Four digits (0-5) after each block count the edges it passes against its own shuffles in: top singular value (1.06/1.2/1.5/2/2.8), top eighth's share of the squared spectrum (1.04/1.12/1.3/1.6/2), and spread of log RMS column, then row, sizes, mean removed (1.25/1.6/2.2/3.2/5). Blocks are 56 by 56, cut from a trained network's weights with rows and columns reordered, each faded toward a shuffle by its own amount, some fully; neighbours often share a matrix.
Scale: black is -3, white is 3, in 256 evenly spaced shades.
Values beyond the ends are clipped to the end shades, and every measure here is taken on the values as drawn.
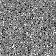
1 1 0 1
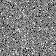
0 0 0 0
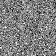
1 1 0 0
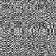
4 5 3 2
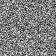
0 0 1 0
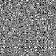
3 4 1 2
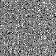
2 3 1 1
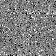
2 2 0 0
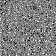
1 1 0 0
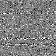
2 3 0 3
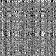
4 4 1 3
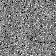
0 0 0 0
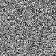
3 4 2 0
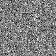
1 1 0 0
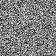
1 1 0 0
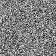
0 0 0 0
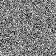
1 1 0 0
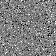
1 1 0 1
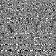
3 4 0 3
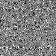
2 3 0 2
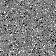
0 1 0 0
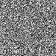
2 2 0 1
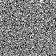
2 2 0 0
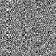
4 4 2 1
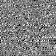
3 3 1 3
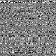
3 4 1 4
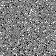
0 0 0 0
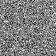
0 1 0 0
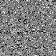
2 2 0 2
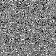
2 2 0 1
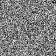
2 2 0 0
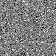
0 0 0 0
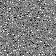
0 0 0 0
